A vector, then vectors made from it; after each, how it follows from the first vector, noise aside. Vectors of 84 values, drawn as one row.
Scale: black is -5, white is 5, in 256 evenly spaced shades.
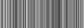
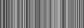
negated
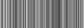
copied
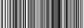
scaled up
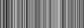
negated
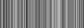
negated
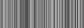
wrapped around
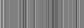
partly zeroed
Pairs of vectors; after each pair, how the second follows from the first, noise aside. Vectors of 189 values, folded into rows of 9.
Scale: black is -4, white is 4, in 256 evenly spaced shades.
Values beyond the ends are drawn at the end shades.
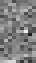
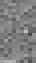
shrunk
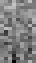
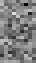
shuffled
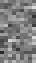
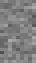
shrunk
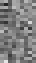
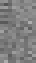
shrunk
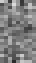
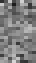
negated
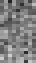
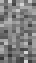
negated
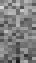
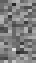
shuffled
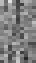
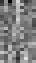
negated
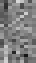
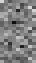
shuffled
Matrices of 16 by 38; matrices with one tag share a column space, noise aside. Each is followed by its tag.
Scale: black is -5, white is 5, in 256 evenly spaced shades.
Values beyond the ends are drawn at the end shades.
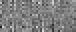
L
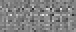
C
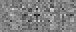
C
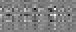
C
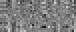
L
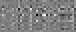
C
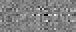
C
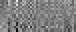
L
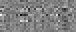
C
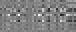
C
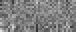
L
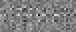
C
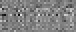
C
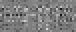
C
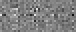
C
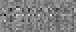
C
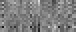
L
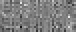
L
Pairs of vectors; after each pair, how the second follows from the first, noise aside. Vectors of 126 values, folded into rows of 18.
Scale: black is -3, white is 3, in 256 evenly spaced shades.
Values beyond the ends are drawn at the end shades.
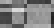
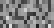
shuffled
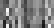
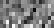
shuffled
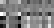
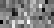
shuffled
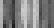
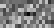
shuffled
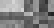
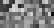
sign-scrambled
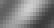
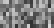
shuffled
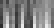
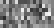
shuffled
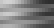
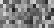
shuffled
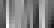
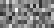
shuffled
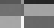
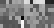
sign-scrambled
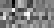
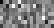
shuffled
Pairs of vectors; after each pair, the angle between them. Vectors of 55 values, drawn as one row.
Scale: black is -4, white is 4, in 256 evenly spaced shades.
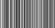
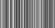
nearly parallel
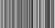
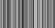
orthogonal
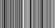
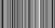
orthogonal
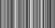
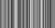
nearly parallel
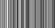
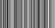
partly opposed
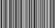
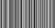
nearly parallel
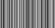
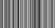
partly opposed
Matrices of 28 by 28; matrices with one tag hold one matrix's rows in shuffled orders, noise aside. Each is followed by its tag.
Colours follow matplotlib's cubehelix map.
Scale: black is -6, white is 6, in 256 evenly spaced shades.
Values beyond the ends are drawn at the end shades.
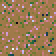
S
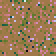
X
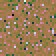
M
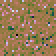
S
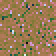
X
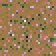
X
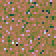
S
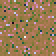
M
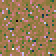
S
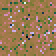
X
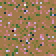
M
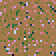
M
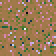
X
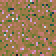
S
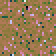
X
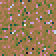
X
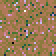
M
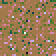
X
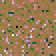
S
